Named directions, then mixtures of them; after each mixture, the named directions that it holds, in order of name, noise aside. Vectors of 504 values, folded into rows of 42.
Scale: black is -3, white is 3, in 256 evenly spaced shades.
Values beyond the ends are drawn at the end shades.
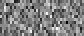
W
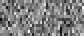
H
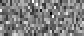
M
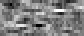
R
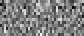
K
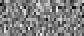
K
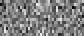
K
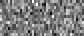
H, M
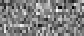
K, R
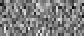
K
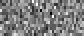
M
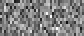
W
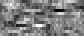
R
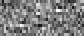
K, R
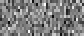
H, M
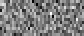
K, M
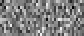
H, K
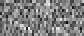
K, W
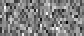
W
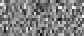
K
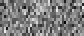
H, K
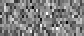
W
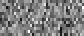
H
